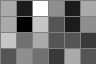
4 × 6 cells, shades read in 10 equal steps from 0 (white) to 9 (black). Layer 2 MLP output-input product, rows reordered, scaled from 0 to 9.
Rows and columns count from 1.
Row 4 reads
6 4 5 7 3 6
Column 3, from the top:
0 2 3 5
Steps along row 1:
up down up up down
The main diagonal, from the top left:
3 9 3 7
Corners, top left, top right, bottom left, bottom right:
3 3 6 6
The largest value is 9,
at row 2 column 2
